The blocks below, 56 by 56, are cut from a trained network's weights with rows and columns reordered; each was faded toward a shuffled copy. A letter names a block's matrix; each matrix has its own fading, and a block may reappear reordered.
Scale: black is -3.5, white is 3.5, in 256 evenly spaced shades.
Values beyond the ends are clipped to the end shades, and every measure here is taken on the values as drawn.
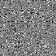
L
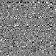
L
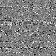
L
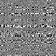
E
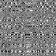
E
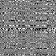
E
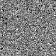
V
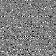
L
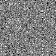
V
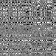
E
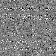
L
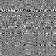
E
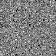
V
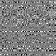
E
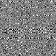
L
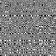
E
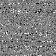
L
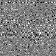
L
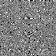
V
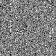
V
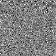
V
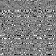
E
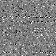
L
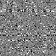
L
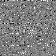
L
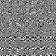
E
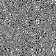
V
